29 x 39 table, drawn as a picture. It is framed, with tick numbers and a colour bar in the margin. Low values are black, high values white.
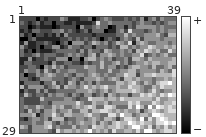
The halves do not mirror each other. There is an overall slope up to the bottom right. On average the colour sits 50% of the way up the scale. The bottom right is the ninth with the highest average. No row or column stands out. There are no regular stripes.
